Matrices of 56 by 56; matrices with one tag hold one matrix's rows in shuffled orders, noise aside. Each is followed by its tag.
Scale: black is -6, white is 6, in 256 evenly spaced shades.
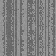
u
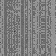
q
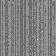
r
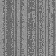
u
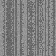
u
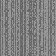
r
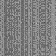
q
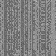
q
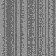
u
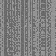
q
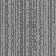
r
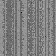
u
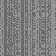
q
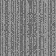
r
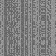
q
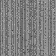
r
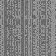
q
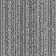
r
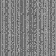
r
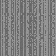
r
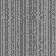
r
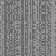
q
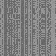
q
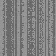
u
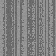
u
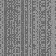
q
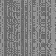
q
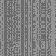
q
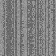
u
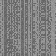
q
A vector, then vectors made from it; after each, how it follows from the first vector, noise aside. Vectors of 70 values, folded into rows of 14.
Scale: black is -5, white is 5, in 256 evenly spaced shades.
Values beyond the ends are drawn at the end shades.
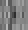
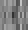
reversed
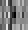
scaled up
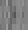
shrunk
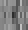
reversed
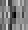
scaled up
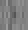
shrunk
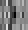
scaled up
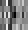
scaled up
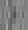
shrunk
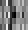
scaled up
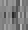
reversed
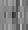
reversed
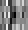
scaled up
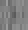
shrunk
